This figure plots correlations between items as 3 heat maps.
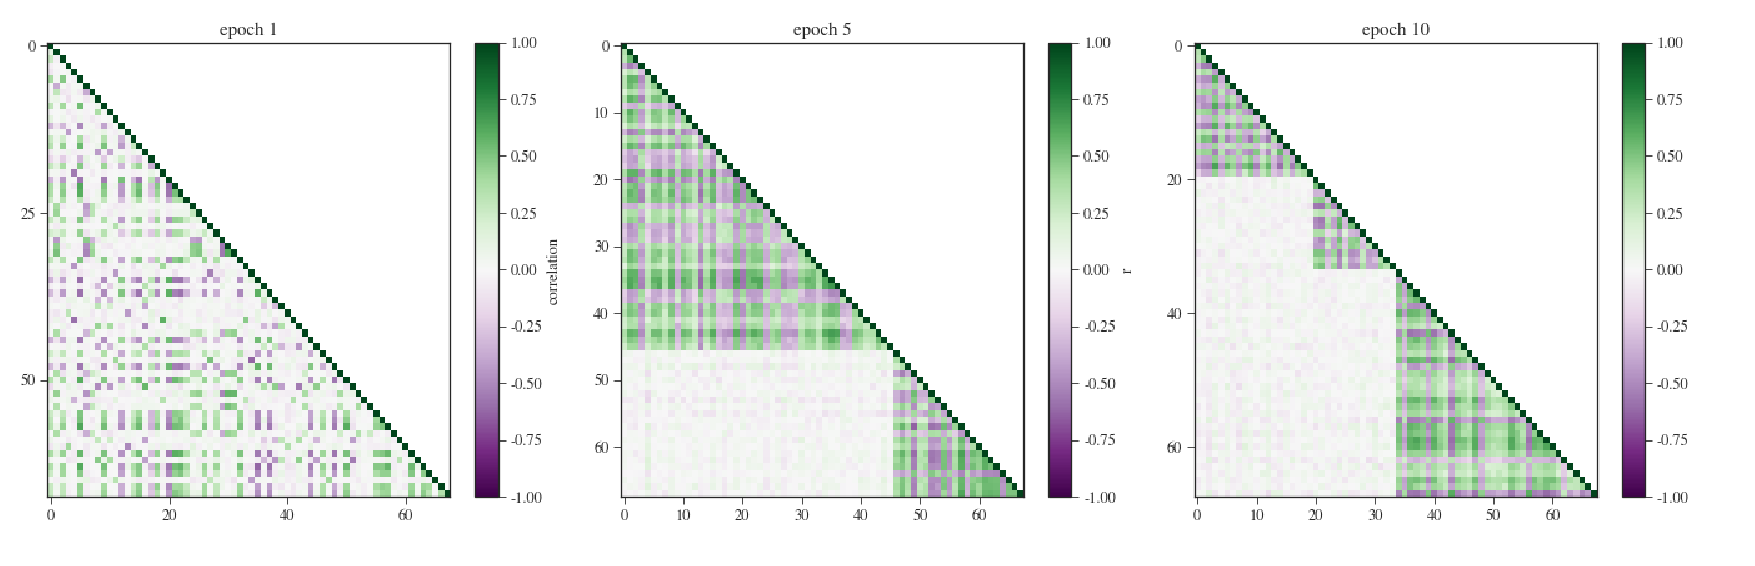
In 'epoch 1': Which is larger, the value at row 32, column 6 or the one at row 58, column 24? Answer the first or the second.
the second
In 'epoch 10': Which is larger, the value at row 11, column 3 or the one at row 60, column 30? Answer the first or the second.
the first
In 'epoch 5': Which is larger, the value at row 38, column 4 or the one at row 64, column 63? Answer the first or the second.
the first
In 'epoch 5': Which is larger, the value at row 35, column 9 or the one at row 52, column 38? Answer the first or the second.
the second
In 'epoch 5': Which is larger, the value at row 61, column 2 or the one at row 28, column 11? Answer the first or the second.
the first
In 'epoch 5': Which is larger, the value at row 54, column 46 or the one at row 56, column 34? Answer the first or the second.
the first
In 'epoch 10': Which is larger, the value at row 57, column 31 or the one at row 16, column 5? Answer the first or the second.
the first
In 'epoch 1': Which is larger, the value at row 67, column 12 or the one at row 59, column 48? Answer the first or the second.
the second
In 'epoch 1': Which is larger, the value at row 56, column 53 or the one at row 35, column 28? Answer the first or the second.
the first
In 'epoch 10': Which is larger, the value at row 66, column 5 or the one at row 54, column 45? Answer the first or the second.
the second
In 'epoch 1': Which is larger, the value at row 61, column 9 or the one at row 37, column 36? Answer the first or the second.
the first
